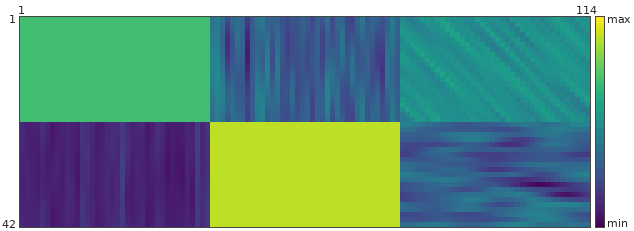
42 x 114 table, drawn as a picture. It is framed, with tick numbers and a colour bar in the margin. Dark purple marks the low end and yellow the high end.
The table splits into 2 rows of 3 panels. Panel 1,1: high, flat. Panel 1,2: low, streaked downward. Panel 1,3: middling, slanting down to the right, faint in contrast. Panel 2,1: very low, streaked downward, faint in contrast. Panel 2,2: very high, flat. Panel 2,3: low, streaked across.
